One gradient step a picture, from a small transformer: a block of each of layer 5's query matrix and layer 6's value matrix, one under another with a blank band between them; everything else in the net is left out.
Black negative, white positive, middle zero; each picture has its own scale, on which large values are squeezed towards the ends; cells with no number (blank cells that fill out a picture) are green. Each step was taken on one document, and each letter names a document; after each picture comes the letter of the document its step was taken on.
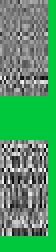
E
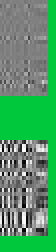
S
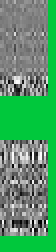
E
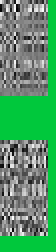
E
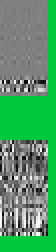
S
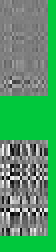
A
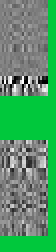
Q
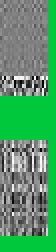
E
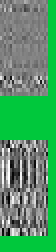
A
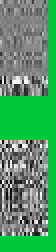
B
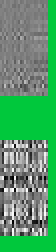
E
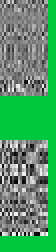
B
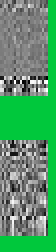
Q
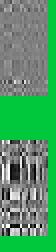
A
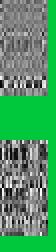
B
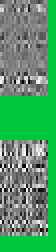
S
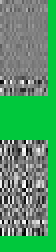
S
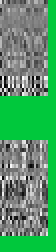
B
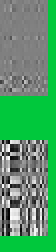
A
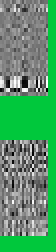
Q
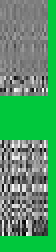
E
